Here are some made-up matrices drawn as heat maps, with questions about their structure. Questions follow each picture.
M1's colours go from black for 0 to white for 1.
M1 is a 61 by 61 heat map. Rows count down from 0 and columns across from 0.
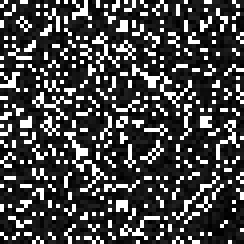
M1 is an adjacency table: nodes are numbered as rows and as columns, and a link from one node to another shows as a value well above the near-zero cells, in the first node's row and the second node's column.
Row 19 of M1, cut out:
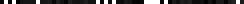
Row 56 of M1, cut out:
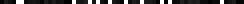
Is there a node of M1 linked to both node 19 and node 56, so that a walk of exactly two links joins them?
yes
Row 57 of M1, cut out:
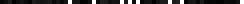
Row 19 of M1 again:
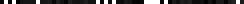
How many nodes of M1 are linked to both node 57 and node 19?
0
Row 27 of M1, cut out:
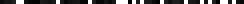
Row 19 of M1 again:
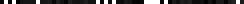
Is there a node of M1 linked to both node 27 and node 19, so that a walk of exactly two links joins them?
no
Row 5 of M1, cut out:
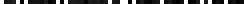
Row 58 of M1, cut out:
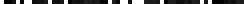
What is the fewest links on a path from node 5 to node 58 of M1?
2
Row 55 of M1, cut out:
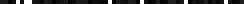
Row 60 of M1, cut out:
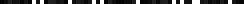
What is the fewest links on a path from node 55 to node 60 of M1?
4
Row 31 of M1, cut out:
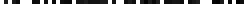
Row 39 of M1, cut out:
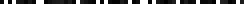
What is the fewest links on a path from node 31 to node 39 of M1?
2
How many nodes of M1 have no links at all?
0
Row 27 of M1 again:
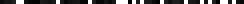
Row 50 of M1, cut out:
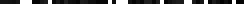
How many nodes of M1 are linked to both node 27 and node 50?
7
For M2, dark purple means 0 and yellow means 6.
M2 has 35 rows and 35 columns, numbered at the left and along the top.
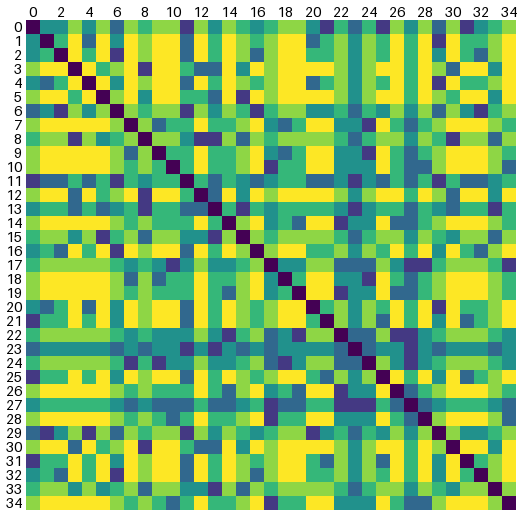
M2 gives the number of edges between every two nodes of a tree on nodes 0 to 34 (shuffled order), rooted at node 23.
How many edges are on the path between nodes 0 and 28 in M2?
5
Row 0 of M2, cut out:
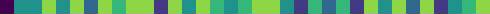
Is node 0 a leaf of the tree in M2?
no
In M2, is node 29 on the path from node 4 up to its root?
yes
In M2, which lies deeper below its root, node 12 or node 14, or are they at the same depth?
the same depth
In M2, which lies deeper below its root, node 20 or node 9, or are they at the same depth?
the same depth
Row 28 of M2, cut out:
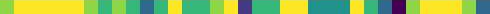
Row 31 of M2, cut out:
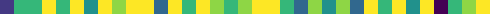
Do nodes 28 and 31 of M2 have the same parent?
no
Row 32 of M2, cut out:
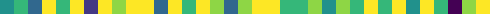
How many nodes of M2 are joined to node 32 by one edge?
1
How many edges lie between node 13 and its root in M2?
1
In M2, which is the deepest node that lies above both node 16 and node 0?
11
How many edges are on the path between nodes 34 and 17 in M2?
1
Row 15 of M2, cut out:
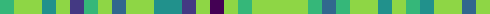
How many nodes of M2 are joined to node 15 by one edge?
2
